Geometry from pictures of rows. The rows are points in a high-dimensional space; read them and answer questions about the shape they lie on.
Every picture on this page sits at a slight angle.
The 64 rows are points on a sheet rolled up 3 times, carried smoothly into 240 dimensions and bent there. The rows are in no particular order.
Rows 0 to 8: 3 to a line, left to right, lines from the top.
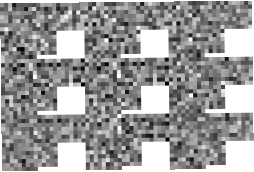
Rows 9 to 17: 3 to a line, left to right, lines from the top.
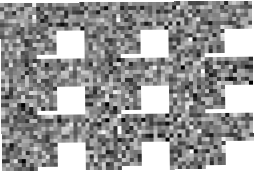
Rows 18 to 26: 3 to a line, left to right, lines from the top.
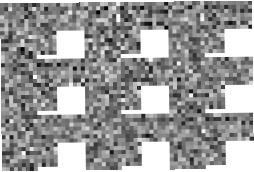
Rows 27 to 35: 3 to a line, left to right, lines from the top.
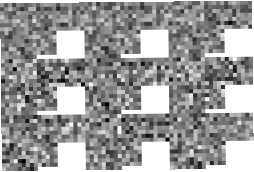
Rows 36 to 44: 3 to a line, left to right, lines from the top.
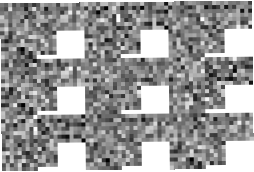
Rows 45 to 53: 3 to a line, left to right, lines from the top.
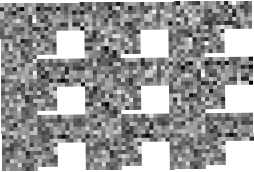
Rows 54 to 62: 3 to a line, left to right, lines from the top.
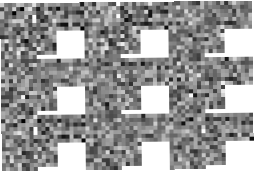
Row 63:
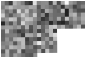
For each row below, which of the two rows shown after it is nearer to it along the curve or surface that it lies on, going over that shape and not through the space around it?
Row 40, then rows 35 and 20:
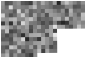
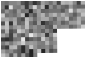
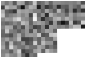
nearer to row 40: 20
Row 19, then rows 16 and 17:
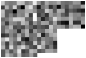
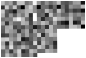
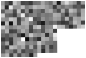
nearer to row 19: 16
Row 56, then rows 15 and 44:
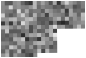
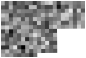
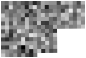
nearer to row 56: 15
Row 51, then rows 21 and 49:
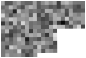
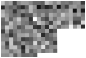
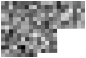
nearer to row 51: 49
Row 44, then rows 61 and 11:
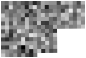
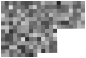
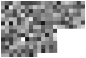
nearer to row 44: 11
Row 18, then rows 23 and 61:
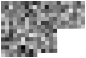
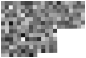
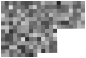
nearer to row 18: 23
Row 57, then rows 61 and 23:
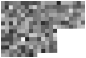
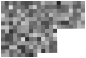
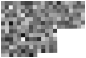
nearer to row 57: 23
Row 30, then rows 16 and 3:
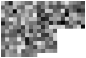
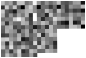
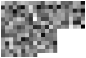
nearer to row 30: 16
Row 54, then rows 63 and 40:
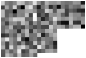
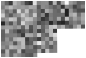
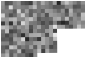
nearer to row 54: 63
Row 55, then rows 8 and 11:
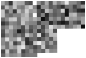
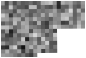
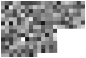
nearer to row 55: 11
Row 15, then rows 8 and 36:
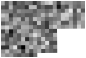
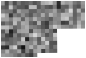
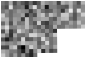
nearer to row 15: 8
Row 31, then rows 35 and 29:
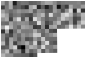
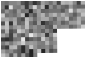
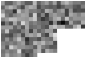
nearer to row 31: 35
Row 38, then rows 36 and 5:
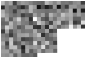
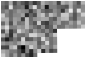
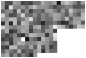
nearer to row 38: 36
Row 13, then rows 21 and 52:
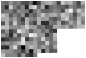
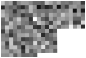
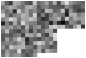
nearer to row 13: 21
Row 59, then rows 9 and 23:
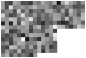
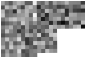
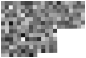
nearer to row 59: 23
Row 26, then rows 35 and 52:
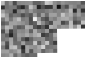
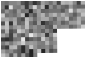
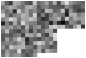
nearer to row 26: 52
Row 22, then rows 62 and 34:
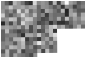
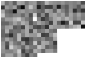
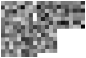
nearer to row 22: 34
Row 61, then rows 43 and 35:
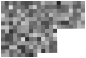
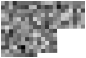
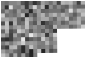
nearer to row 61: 43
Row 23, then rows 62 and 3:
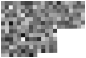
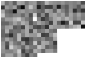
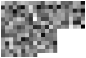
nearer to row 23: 62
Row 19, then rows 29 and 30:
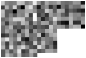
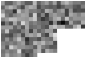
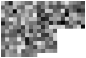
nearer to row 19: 30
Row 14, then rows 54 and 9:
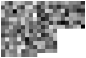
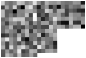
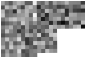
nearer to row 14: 54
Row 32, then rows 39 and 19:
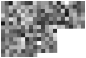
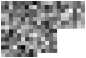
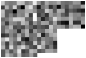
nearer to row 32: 19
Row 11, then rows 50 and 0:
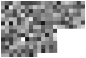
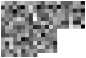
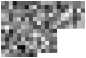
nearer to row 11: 0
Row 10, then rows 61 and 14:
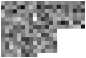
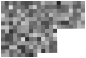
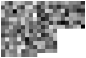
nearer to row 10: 61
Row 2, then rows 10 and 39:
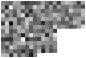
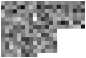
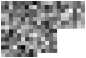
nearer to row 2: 39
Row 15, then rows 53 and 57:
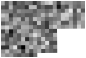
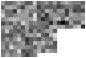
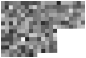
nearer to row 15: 57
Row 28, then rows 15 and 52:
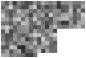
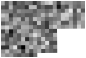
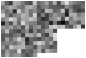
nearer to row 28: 15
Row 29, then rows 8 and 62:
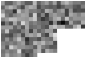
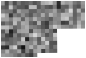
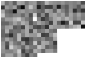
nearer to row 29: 62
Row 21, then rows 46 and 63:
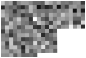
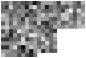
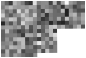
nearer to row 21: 46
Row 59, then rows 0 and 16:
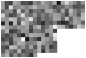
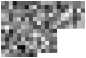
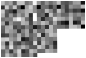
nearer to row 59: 0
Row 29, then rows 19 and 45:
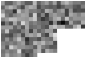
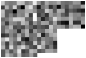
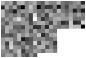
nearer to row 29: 45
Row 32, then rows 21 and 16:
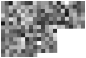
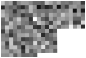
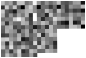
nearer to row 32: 16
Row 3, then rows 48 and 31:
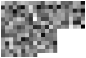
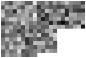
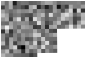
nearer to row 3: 31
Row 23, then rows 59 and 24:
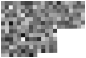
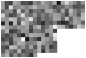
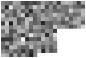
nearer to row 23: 59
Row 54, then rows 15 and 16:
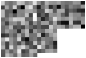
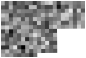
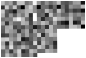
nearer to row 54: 16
